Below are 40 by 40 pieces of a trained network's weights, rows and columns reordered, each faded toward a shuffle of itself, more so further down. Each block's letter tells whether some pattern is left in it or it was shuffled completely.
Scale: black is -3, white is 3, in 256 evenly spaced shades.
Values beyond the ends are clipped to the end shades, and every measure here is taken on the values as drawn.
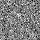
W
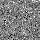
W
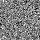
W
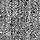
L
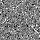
W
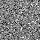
W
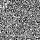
W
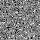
W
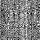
L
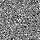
W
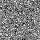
W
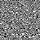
L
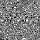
L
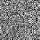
L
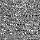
L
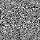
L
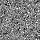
W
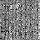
L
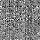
L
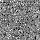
W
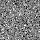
W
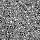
W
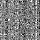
L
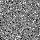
W
